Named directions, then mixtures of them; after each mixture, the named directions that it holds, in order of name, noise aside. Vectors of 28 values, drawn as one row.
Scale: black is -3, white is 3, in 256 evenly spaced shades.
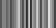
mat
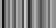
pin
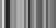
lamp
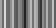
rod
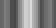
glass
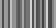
mat, rod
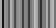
pin, rod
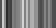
glass, lamp, pin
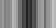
glass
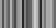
mat, pin, rod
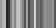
lamp, rod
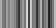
mat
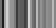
lamp, rod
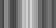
glass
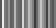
pin, rod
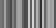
mat, rod
